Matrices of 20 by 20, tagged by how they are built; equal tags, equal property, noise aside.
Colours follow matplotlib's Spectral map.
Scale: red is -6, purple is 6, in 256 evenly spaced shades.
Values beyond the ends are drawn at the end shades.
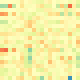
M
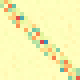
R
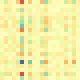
M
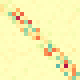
R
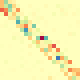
R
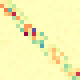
R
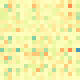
M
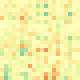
M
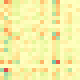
M
